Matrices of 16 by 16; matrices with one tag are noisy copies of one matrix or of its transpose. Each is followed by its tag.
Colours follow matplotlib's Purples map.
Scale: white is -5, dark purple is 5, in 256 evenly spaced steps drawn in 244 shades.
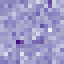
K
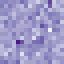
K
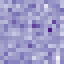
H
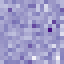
H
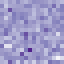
H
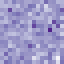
H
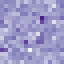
K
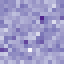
K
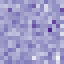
H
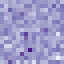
H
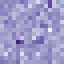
K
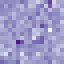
K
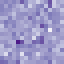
K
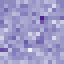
K
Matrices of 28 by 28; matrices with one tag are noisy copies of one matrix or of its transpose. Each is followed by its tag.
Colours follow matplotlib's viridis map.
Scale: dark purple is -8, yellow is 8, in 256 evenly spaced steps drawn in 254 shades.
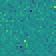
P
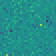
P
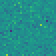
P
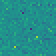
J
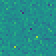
J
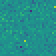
P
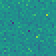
J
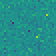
J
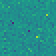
J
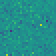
P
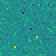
J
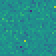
P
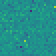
P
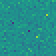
J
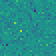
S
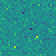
J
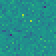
S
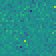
P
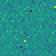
P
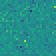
P
